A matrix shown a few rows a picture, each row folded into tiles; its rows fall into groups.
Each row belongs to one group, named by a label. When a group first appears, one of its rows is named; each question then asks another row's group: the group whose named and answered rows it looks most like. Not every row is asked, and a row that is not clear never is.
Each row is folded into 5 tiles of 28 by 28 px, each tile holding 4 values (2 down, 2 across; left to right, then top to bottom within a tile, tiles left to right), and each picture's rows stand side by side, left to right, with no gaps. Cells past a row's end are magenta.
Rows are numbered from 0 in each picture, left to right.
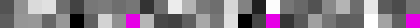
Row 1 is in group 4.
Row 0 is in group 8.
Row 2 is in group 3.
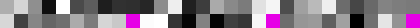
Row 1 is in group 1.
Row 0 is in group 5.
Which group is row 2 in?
8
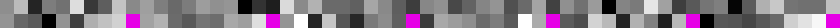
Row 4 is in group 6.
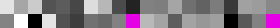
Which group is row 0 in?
6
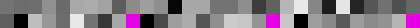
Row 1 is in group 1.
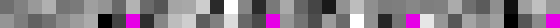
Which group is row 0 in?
4
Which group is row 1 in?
3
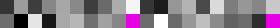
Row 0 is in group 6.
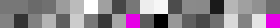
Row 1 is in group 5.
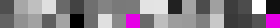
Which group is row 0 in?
8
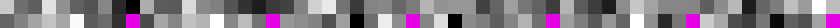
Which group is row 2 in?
8
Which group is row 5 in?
1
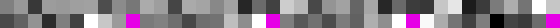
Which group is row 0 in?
3
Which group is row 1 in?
5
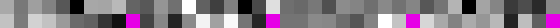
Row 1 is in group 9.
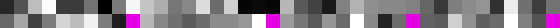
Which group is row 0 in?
9
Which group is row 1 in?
5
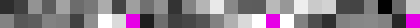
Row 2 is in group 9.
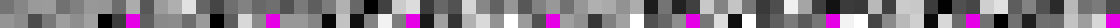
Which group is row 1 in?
8
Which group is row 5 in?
6
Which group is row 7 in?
5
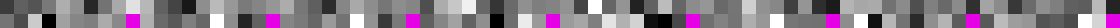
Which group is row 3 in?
8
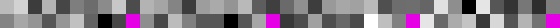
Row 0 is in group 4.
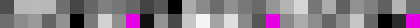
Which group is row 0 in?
8
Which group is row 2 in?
4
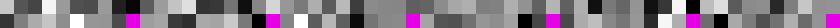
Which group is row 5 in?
5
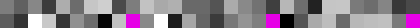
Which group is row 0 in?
6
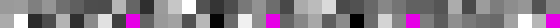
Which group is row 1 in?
8
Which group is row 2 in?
8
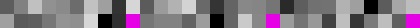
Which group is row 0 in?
4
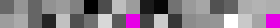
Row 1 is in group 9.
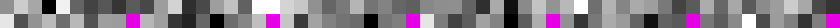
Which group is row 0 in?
5
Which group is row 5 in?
6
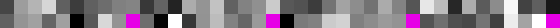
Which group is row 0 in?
8
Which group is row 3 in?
5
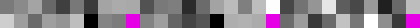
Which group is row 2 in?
9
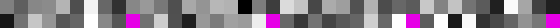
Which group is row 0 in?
3
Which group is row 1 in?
5
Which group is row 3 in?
6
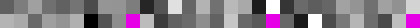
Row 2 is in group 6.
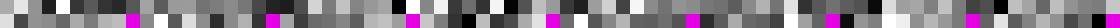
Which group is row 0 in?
5
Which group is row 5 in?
3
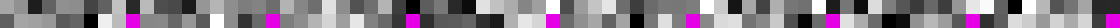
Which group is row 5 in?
4
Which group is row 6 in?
9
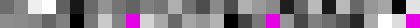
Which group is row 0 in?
8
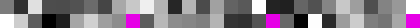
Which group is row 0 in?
9
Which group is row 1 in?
4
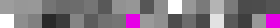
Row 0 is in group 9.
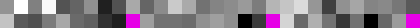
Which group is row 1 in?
4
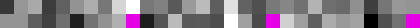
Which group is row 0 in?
1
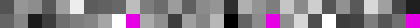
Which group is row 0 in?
1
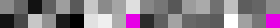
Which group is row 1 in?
3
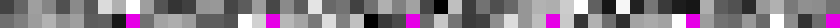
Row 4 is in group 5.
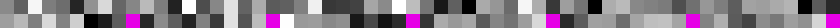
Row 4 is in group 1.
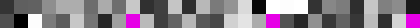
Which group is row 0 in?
6
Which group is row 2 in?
5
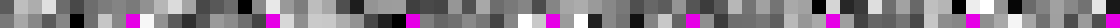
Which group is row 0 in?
8
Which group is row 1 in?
9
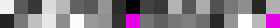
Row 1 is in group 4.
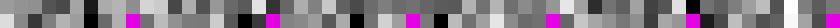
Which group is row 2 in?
8
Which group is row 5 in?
3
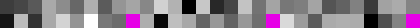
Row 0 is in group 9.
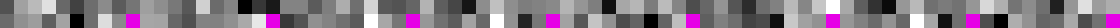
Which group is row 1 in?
5
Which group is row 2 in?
3
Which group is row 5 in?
1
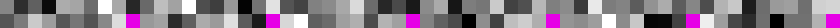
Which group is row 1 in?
9
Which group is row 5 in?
1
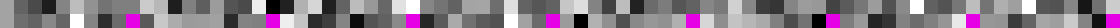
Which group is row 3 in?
3
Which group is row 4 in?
5
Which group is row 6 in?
1
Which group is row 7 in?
9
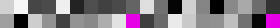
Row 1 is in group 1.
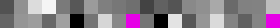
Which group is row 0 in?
8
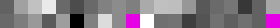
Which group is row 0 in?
8
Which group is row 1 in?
9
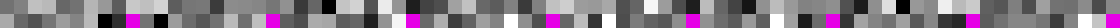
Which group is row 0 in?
4
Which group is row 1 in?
5
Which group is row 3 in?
9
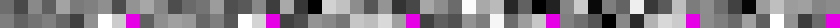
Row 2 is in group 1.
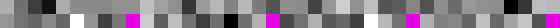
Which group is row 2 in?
3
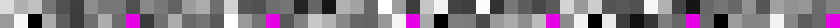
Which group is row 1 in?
3
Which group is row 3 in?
5
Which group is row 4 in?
6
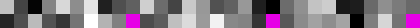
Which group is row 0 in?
3
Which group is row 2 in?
8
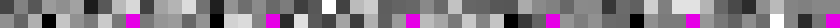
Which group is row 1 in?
8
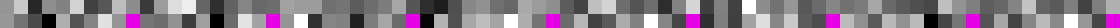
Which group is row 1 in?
8
